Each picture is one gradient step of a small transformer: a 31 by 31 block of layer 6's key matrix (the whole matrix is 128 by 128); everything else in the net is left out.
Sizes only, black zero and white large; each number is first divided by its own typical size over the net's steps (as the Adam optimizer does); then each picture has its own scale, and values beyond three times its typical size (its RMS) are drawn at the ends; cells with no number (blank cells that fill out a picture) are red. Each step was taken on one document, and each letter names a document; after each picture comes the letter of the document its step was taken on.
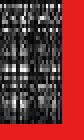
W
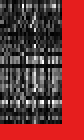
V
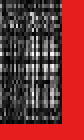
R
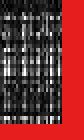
W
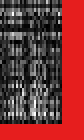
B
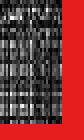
B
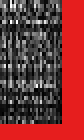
R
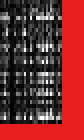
W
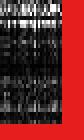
V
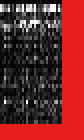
V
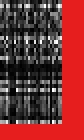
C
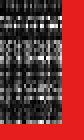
C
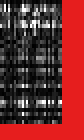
V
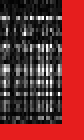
W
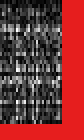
R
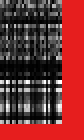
C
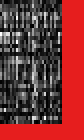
R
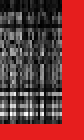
B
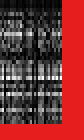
B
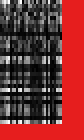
C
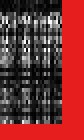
C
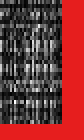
R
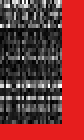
C
